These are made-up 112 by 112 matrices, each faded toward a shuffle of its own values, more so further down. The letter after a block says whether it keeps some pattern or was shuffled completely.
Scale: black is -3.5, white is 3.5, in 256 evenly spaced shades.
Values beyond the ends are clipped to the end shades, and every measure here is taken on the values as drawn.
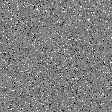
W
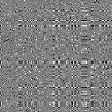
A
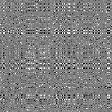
A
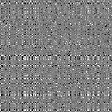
A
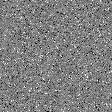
W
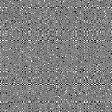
A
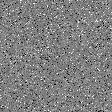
W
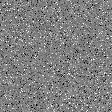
W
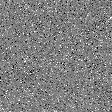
W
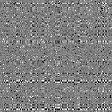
A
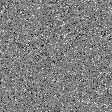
W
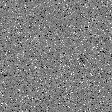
W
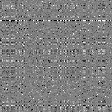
A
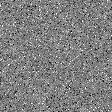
W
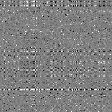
A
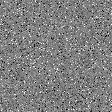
W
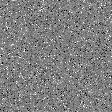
W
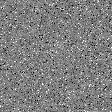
W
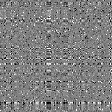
A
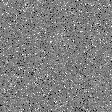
W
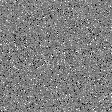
W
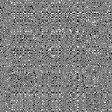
A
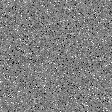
W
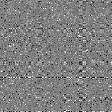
A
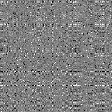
A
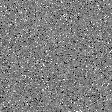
W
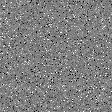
W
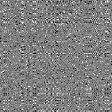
A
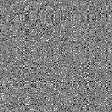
A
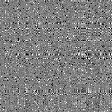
A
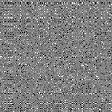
A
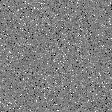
W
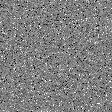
W
